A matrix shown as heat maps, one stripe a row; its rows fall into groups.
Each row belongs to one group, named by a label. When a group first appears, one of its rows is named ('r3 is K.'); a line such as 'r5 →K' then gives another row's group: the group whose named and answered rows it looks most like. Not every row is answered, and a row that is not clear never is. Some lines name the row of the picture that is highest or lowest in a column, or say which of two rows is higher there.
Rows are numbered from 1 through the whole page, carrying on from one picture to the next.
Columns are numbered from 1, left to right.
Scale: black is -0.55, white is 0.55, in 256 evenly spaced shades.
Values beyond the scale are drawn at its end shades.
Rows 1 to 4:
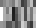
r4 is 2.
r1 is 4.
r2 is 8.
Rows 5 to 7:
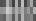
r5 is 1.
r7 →1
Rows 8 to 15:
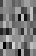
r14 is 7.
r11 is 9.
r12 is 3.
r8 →9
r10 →1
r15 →1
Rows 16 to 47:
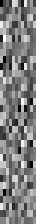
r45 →8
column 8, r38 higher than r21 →No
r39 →2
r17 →7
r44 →9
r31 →1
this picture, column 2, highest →21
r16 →3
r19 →8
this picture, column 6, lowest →33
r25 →3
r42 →2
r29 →7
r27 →9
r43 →7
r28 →2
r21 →9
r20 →2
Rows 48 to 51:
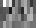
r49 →3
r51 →9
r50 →4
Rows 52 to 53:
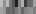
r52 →8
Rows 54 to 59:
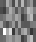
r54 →1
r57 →7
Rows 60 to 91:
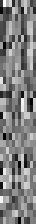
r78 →9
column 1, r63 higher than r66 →No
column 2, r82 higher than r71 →Yes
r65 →1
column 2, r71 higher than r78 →No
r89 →2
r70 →1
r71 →7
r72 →2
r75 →2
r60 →9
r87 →3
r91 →1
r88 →8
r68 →4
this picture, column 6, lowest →82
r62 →7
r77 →1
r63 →4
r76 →9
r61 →3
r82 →8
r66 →7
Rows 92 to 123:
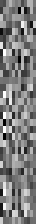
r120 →1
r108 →9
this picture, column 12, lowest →96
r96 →3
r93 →1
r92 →4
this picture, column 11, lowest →95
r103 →4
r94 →7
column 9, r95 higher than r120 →Yes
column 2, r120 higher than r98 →Yes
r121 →9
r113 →1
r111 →7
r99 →9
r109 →7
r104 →4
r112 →2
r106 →8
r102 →7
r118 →9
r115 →7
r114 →3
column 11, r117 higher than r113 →No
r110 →9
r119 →9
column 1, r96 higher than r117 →No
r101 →1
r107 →3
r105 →9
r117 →2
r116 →3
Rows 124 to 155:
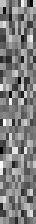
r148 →7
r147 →8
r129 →4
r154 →4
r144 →4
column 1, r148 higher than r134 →Yes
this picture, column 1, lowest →145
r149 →1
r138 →8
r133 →2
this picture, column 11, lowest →124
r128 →1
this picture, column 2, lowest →125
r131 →2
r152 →2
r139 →4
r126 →3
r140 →4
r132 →3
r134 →3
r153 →9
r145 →3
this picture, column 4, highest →138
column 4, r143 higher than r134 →Yes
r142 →8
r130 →4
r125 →7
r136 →8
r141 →9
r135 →1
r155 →8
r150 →7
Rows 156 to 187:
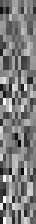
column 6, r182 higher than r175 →Yes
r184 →9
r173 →9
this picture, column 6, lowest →175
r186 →1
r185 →7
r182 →4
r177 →2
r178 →7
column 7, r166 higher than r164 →No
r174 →7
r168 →3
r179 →3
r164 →7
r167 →2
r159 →2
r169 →7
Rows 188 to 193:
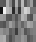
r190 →2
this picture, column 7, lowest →189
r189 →9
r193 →2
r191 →4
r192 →8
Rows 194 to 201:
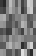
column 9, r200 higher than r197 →No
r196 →2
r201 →2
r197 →2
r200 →4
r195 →4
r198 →3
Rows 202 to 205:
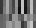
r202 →1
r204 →3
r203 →1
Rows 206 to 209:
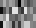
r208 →8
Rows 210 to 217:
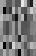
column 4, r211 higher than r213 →No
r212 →8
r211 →7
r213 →7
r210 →2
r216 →7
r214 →7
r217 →1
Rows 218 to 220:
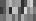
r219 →3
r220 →1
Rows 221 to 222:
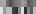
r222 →8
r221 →2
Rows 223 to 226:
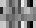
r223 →2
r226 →2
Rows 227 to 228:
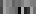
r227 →9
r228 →1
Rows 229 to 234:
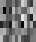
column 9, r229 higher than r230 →Yes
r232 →3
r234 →7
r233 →2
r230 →7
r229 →2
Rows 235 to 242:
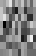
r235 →8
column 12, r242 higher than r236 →No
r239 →7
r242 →1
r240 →4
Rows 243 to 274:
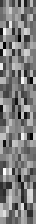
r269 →3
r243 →1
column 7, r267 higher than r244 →No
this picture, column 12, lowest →269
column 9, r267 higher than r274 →Yes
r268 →1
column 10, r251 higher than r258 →No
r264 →7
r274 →2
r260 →4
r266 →4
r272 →8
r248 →1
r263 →7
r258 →9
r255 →3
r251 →3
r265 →1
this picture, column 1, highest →252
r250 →9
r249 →7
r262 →2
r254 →2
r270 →4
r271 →4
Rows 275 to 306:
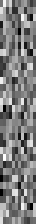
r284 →4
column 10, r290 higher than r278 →No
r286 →8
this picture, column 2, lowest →290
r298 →7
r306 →7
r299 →9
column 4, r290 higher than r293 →No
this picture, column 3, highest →305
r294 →1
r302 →3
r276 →8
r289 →8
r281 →1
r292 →4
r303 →1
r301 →1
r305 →8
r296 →8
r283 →3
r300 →3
